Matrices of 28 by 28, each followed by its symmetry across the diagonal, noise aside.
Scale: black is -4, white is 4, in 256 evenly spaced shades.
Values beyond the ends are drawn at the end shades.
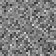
symmetric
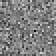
antisymmetric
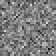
symmetric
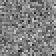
neither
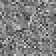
antisymmetric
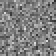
neither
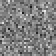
neither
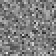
antisymmetric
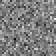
neither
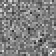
symmetric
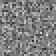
antisymmetric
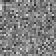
antisymmetric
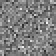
symmetric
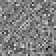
symmetric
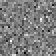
neither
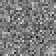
symmetric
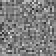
antisymmetric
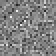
symmetric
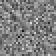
antisymmetric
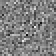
antisymmetric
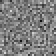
symmetric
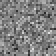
symmetric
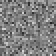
antisymmetric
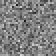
neither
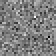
neither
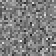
neither
